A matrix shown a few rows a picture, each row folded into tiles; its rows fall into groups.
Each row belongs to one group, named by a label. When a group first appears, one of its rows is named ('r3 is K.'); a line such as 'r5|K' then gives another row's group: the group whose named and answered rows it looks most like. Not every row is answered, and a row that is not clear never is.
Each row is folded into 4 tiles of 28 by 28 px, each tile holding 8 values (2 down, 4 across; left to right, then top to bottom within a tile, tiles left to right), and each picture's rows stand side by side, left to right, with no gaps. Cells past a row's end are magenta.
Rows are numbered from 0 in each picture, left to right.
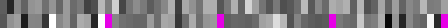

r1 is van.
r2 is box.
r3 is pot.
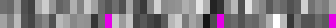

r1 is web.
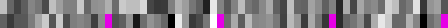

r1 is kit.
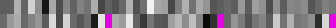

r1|web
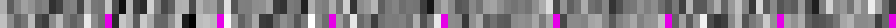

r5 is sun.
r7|web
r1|sun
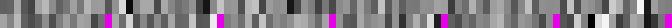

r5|box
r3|pot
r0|web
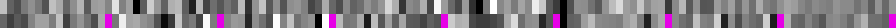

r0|van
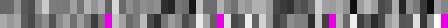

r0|web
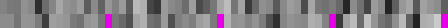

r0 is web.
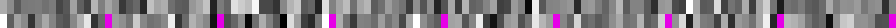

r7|web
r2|kit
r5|van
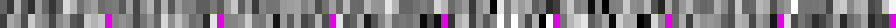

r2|pot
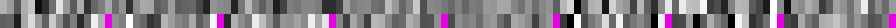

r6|kit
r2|sun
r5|van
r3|box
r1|van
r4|box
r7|box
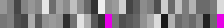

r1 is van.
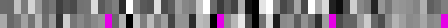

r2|web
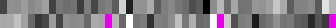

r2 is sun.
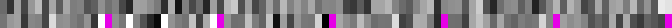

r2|pot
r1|van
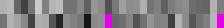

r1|kit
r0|box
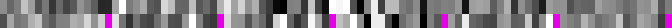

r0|sun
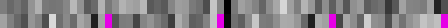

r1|kit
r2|box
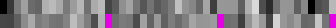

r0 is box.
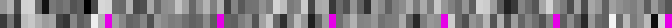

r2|box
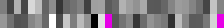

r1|kit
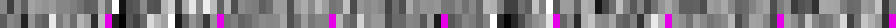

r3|pot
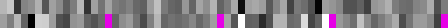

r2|van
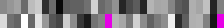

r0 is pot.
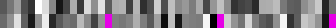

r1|pot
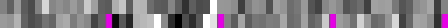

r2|van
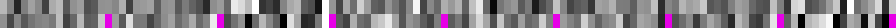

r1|van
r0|van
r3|box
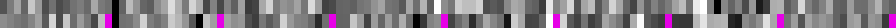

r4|kit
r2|web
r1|box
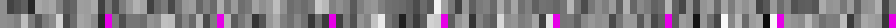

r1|box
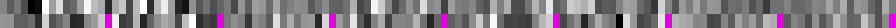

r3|web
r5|kit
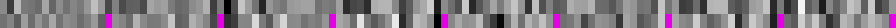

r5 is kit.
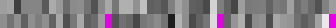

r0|van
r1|kit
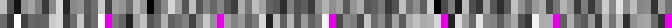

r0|van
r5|pot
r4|sun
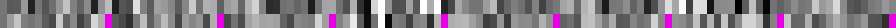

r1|box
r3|web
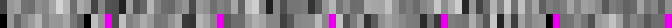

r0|box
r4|pot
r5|box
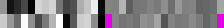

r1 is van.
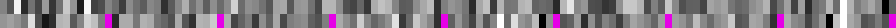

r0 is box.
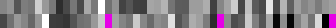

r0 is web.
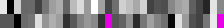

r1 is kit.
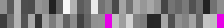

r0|sun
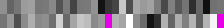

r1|van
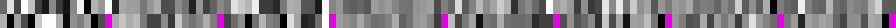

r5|pot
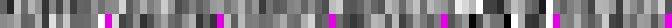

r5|web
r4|kit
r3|van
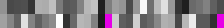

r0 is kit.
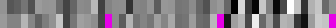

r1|van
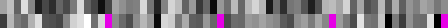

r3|pot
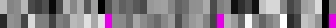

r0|sun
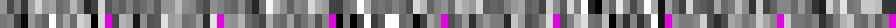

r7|web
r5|pot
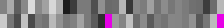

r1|van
